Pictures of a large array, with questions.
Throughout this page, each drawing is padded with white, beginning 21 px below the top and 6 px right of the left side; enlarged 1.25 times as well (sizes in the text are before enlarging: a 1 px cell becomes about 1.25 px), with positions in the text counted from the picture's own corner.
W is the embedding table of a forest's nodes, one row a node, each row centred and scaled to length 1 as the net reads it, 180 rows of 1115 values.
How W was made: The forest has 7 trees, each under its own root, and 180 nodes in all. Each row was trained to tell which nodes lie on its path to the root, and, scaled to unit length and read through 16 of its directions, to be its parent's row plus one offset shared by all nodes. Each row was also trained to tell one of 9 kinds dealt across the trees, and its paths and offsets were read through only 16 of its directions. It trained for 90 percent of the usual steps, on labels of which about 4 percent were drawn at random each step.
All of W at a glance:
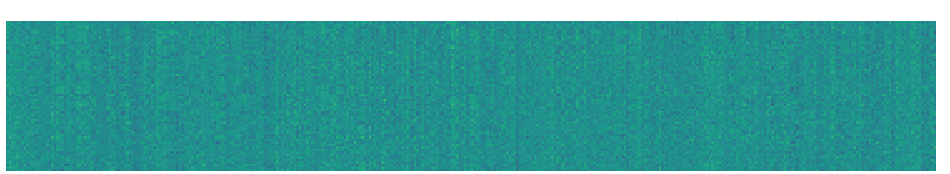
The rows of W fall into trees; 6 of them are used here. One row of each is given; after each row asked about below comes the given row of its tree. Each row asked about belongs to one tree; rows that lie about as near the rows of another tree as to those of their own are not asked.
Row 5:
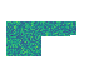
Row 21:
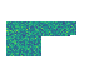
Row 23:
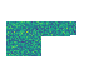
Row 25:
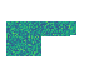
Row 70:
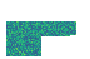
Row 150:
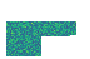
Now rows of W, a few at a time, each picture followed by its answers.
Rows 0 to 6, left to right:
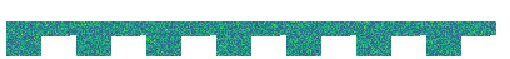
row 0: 25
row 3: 23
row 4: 150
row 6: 5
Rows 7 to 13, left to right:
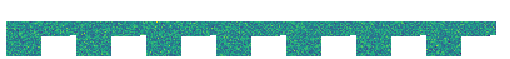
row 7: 150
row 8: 23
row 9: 150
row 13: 23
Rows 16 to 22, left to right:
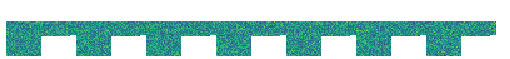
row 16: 21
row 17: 21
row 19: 23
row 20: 23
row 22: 23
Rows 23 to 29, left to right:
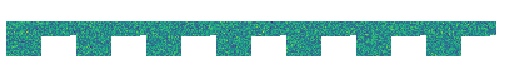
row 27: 150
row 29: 25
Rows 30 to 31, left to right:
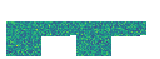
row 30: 23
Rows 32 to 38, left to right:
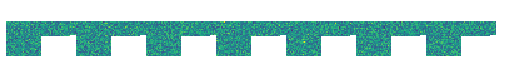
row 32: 23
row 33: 21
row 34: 150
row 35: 23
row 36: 150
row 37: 23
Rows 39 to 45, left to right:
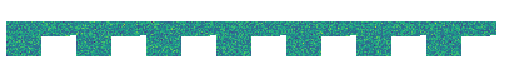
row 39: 150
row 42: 21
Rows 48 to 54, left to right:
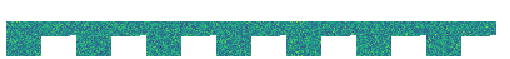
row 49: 150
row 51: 5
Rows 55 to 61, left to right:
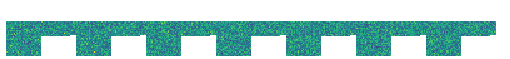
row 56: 150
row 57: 23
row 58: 150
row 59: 23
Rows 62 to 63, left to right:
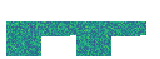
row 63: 21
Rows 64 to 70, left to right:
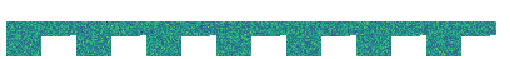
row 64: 21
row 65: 150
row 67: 23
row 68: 23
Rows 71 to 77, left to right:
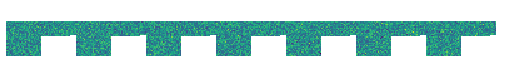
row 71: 21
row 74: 5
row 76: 25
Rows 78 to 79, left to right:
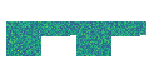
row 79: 70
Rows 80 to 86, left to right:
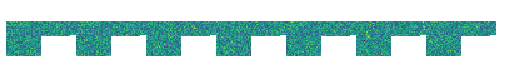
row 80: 23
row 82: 150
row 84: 23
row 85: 23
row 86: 150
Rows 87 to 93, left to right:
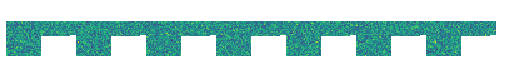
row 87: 70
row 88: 23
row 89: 21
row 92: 21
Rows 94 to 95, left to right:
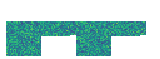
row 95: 150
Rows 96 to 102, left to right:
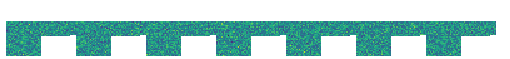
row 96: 23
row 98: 23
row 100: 23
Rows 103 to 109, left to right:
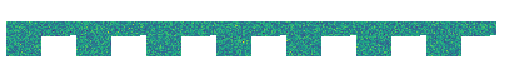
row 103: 21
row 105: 21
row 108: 150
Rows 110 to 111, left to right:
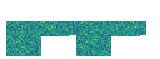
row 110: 150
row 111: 23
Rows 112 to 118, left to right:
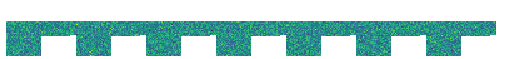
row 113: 5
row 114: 150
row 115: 21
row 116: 23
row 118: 150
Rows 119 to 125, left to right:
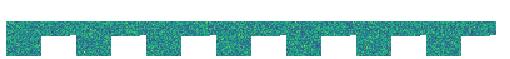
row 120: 25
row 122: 150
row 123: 150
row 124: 23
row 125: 23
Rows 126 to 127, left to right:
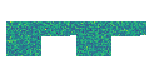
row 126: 5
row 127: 23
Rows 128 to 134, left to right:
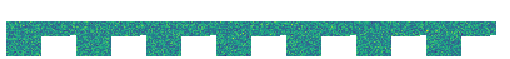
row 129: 25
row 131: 5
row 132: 150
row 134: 150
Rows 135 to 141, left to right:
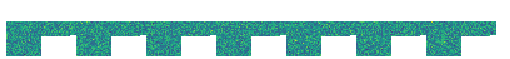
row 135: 25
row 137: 23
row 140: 23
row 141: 70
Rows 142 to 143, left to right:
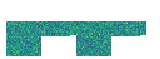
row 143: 25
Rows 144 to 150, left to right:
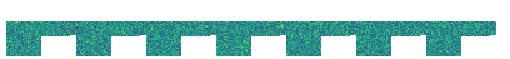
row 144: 150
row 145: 150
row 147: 25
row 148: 21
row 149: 23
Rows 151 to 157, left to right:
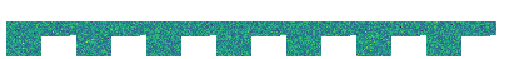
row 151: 23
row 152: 150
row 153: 70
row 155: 23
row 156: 150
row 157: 150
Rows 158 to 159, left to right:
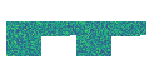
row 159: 150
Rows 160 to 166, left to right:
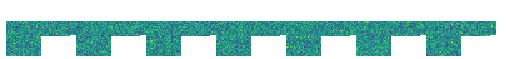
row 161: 21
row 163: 150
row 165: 25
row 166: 5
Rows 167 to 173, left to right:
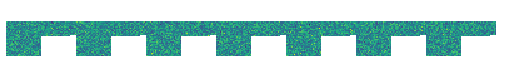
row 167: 5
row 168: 23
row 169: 150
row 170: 150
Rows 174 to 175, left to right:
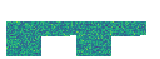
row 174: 5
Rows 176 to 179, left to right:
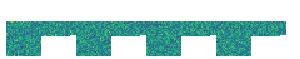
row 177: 150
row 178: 21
